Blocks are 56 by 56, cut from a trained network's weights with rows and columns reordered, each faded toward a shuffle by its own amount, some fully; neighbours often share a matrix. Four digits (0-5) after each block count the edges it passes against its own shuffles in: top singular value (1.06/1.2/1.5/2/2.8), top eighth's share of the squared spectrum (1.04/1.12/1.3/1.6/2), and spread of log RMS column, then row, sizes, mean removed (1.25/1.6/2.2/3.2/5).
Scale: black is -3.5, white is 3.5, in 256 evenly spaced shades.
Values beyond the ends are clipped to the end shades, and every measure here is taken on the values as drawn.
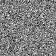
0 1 0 0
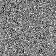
0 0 0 0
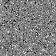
0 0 0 0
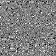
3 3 0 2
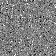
0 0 0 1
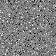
1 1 0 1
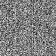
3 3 1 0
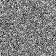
0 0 0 0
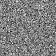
0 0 0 0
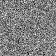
0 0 0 0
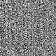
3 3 1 1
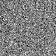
2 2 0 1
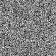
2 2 0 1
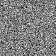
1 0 0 0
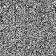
2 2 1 1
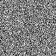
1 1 0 0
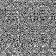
3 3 1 1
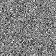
2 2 0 0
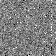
2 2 1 0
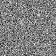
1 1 0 0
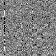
3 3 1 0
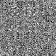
2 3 1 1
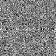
3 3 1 2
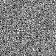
2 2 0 0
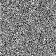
2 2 0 0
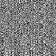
3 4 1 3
